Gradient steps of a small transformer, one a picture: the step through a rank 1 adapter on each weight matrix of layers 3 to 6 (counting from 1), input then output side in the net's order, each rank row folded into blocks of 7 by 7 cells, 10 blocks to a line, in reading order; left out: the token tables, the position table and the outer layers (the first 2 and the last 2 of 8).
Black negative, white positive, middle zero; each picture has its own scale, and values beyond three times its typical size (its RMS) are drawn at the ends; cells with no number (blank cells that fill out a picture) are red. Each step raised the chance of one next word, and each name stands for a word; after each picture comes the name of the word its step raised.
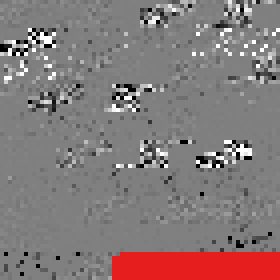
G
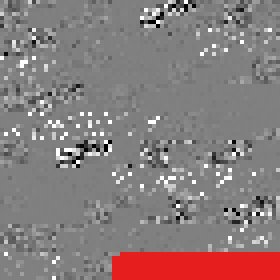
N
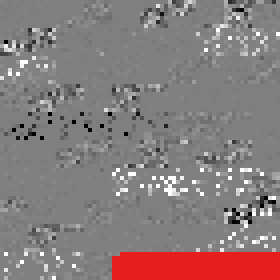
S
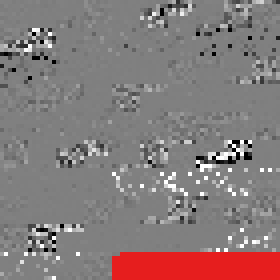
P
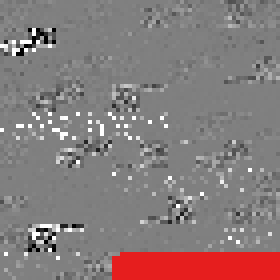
N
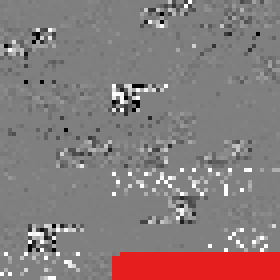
P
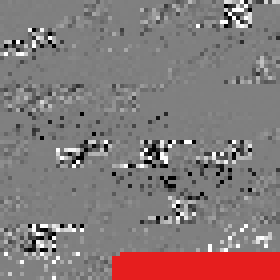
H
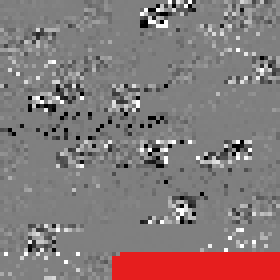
H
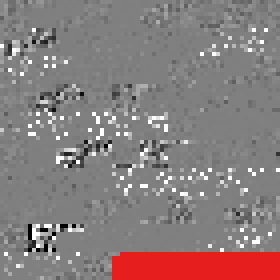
N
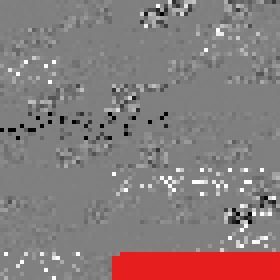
S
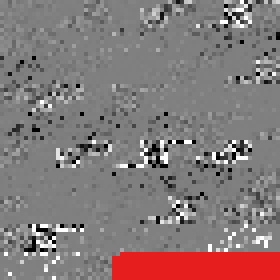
H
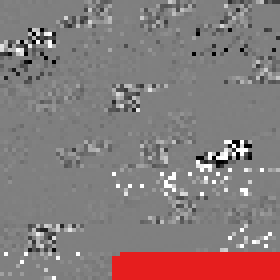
P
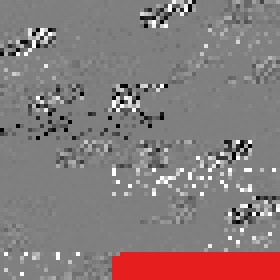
S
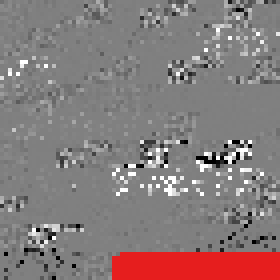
G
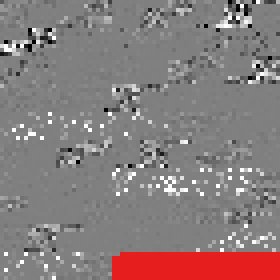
P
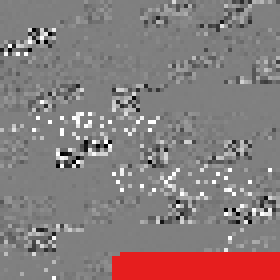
N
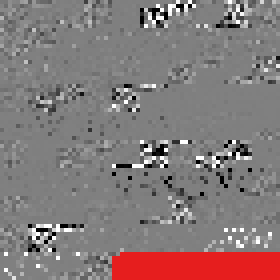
H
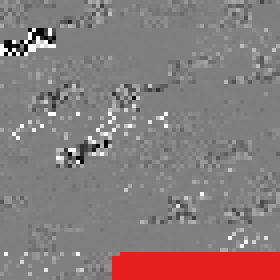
N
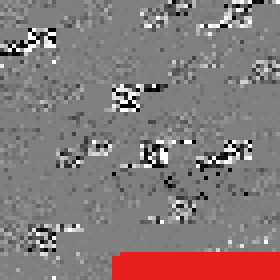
H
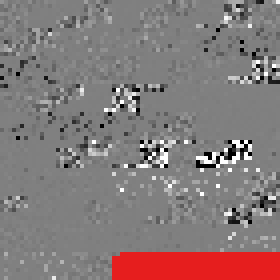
H
